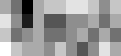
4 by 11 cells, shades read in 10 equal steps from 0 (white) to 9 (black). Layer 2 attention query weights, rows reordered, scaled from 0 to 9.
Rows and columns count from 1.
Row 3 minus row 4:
2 3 1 0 1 3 0 -3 1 2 2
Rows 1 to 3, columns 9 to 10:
2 4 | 3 5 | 5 3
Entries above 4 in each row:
2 4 5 1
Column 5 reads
2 6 5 4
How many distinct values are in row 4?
6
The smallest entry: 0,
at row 4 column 1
